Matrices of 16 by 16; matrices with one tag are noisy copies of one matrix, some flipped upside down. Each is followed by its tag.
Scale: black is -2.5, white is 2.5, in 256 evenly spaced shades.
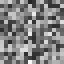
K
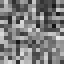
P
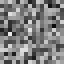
K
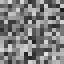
K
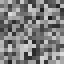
K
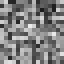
P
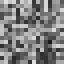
P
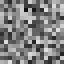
K
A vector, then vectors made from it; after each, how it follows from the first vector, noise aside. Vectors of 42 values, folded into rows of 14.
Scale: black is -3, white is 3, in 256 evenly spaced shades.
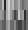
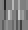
partly zeroed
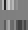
partly zeroed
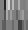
partly zeroed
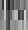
negated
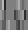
partly zeroed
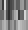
negated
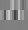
partly zeroed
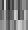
negated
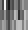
negated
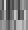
negated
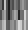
negated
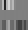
partly zeroed
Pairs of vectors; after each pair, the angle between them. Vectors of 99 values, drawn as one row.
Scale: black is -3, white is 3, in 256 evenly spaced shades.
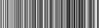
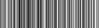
orthogonal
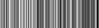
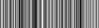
partly opposed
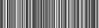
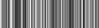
partly opposed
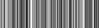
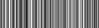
partly aligned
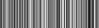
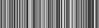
nearly parallel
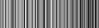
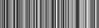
partly opposed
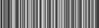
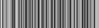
nearly opposite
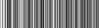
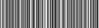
orthogonal
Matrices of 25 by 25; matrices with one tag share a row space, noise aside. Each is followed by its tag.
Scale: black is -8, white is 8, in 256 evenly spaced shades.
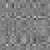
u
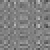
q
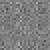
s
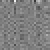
q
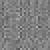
s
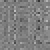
q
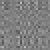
s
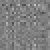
u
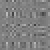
u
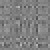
s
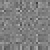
s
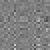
q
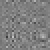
u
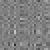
q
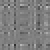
q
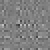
s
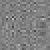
u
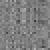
u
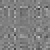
q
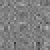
q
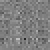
s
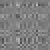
s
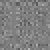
s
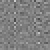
q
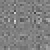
q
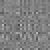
s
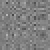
u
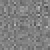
q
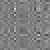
q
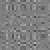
u
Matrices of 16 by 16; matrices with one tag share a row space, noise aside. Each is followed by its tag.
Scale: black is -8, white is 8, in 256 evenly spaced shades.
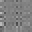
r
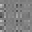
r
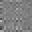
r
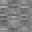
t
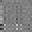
r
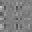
r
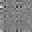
r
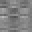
t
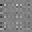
r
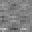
t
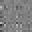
r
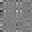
r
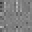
r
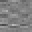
t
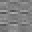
t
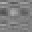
t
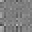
r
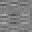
t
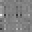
r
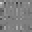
r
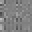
r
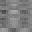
t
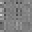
r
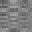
t
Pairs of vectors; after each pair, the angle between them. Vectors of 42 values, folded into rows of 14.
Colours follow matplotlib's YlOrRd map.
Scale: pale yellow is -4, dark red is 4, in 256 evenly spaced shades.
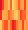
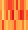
orthogonal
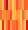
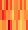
partly aligned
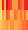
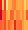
nearly opposite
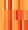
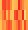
partly aligned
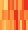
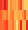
nearly opposite
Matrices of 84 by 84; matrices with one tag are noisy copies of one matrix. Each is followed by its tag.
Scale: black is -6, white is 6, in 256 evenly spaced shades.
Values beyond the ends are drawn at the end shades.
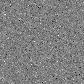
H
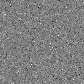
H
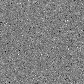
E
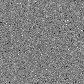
E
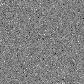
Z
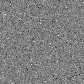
H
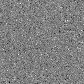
E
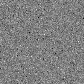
Z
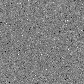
E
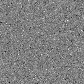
E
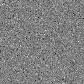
Z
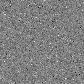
H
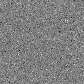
E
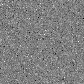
Z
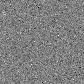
H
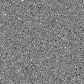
H
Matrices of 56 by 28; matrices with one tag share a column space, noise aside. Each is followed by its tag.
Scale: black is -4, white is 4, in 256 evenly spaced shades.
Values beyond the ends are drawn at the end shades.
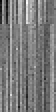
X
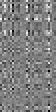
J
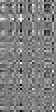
J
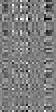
J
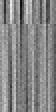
X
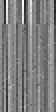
X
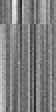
X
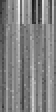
X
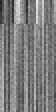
X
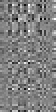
J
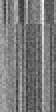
X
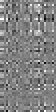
J
